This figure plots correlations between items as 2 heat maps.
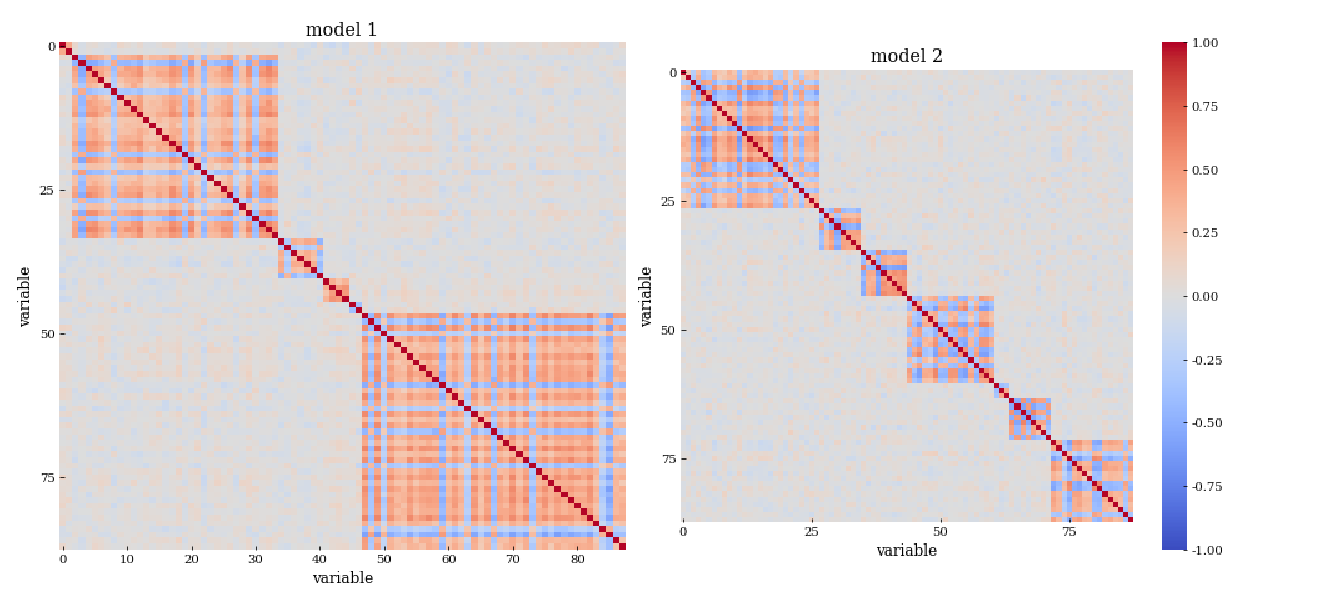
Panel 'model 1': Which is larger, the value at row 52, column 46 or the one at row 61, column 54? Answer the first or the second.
the second
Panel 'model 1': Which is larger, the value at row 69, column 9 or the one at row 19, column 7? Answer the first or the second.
the first
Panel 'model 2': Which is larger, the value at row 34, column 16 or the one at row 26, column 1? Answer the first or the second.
the second
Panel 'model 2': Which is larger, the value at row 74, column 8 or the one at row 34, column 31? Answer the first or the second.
the second
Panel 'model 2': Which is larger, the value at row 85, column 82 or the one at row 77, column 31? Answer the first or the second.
the first
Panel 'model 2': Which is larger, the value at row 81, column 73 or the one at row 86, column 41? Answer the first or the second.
the second
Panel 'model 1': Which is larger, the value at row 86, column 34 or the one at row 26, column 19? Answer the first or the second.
the first
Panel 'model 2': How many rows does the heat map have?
88
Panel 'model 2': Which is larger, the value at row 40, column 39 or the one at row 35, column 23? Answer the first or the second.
the first
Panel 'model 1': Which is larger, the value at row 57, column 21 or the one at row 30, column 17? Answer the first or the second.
the first
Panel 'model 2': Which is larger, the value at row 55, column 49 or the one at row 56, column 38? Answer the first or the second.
the second
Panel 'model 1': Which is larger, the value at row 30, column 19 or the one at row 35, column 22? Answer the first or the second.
the first
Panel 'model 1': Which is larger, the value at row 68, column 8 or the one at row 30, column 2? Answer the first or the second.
the first
